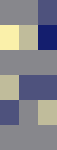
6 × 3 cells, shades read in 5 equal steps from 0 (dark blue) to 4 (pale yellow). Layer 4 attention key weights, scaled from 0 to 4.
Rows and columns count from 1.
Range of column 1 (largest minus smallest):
3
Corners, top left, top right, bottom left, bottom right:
2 1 2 2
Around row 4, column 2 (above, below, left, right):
2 2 3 1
